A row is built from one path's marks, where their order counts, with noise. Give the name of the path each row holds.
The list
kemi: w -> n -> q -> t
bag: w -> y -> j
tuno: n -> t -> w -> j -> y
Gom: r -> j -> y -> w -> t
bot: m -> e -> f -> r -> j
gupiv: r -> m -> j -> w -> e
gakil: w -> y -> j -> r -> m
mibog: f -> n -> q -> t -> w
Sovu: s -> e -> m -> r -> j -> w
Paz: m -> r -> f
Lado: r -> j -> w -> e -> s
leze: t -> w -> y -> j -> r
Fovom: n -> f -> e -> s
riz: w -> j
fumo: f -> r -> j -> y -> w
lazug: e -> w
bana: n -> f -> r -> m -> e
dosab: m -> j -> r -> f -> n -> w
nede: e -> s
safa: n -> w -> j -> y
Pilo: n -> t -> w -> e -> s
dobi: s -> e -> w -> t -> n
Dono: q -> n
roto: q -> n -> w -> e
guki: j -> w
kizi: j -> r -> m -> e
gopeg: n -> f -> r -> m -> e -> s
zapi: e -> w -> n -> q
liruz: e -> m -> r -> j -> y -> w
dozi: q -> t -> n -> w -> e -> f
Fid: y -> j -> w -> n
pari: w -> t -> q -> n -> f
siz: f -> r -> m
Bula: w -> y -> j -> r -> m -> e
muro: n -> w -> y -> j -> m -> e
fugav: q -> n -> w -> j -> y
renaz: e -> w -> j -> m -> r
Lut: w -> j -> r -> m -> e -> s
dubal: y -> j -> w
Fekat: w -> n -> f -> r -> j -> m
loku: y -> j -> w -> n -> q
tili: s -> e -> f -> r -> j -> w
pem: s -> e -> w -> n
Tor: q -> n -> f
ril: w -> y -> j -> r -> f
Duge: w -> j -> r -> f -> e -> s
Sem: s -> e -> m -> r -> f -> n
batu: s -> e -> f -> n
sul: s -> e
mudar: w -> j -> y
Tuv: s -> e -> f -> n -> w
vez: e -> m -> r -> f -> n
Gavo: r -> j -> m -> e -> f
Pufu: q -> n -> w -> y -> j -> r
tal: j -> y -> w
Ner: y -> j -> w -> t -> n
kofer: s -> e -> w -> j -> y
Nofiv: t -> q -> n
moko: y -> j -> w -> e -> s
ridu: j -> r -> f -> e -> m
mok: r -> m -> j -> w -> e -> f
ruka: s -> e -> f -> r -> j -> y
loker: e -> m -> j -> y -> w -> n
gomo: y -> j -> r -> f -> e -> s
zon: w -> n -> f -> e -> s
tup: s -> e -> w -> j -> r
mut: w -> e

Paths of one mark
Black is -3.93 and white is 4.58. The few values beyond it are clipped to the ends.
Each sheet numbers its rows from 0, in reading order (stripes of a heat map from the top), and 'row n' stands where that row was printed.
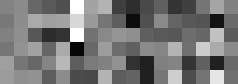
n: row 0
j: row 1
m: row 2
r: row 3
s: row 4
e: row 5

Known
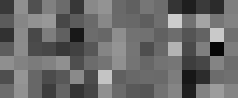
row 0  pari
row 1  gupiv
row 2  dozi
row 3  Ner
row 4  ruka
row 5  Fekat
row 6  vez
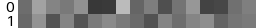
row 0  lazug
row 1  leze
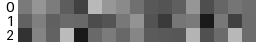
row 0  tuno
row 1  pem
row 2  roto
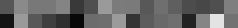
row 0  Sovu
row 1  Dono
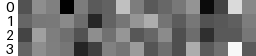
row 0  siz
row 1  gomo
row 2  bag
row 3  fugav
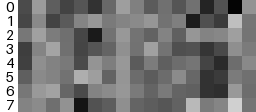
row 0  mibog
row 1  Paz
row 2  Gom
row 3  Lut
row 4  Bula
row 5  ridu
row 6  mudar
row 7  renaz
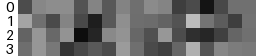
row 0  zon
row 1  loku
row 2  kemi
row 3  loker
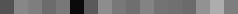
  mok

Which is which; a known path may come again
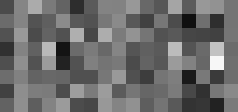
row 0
Lado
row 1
batu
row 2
dosab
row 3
roto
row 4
Pufu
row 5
pem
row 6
Bula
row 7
tili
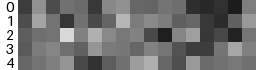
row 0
pari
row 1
fumo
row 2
sul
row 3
gopeg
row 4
moko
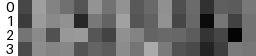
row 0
bag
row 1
riz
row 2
Tuv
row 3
Duge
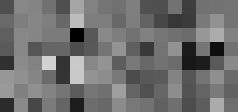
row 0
Pilo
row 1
Fovom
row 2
mok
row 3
dobi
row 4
mut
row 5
safa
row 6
kofer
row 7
dozi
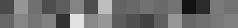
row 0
Fekat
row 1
muro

